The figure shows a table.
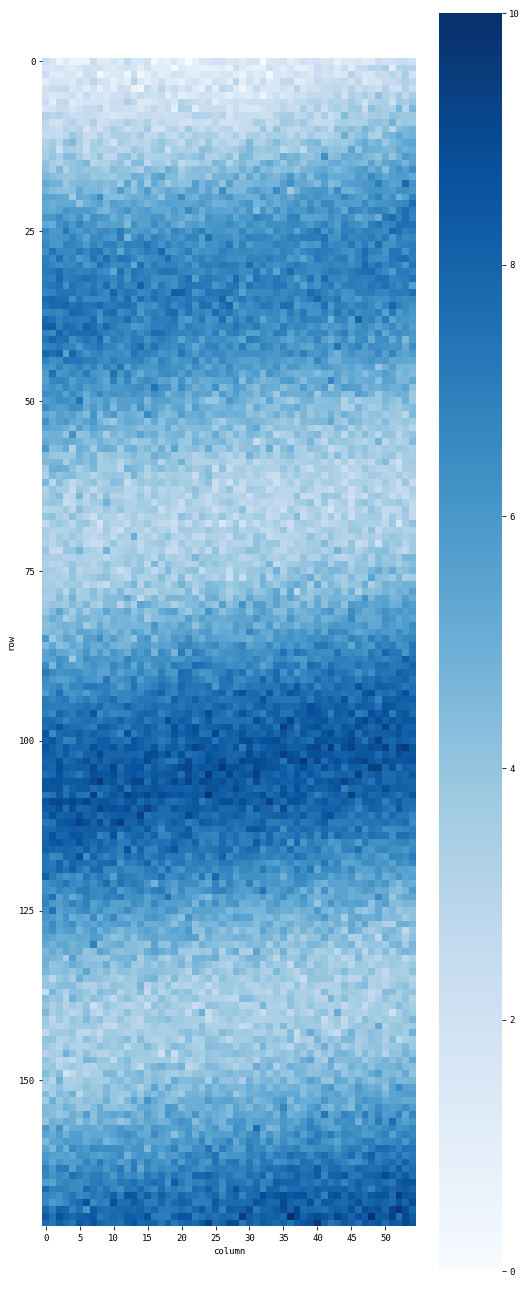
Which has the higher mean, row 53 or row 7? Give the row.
53
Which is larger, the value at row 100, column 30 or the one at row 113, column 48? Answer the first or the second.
the first
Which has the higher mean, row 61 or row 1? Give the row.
61
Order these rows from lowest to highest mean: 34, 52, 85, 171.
52, 85, 34, 171
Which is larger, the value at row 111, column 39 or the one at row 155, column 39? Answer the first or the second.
the first
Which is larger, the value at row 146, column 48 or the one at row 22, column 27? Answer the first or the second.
the second
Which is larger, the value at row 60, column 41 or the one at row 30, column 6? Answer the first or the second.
the second
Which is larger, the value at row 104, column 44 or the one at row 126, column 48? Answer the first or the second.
the first
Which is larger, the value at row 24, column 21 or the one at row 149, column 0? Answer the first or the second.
the first
